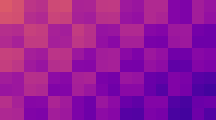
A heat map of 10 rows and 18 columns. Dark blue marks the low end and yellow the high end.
Values rise toward the top left. Overall the values sit about 30% of the way up the scale. The bottom right is the ninth with the lowest average. The top left is the ninth with the highest average.
